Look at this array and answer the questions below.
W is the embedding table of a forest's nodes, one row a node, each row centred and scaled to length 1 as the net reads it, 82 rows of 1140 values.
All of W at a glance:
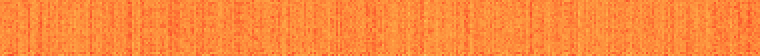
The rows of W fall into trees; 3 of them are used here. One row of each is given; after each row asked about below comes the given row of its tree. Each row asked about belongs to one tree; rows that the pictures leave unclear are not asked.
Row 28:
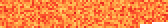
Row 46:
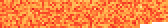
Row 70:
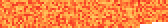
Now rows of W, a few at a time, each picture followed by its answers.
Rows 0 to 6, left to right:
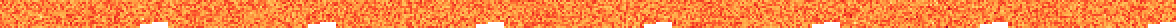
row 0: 46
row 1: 70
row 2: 70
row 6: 28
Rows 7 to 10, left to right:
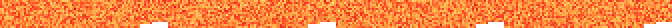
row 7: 70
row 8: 46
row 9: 70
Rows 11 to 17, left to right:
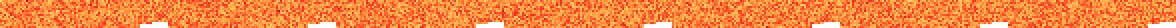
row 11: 70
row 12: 28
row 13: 28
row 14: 70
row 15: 46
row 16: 28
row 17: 28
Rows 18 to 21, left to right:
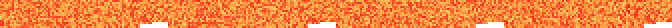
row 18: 28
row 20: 70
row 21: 28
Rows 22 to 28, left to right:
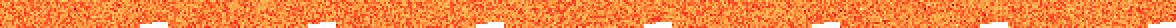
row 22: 70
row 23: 28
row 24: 70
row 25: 46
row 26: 70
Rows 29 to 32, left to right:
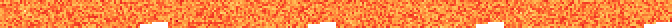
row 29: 46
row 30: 28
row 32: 46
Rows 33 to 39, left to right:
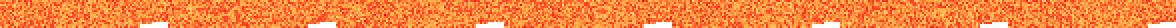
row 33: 28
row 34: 46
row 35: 28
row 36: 28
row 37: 28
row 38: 70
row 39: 28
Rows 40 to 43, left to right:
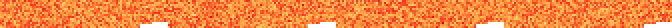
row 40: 28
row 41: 28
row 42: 46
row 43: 70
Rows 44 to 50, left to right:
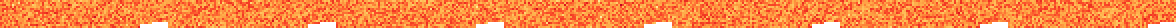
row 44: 46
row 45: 70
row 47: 46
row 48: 28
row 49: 46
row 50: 70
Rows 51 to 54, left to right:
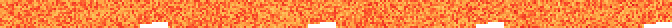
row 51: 70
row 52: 28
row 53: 28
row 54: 70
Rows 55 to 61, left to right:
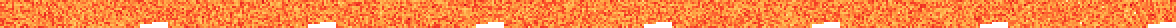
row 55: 28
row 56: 70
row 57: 70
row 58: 28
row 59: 28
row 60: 70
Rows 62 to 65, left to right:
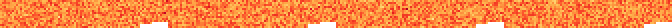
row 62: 28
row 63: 28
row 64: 46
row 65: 70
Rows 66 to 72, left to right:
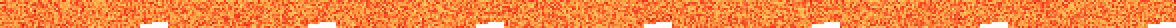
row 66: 28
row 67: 46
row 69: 28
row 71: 46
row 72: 28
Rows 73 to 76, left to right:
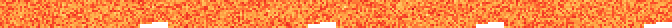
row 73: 28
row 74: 70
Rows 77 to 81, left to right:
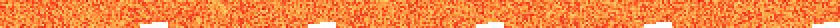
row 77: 28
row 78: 70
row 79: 70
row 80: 70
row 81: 28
